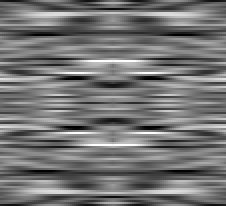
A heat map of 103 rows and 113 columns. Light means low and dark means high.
Grain: streaks across. Mirror symmetry: left to right and top to bottom. Slope: none. Histogram: bell-shaped.
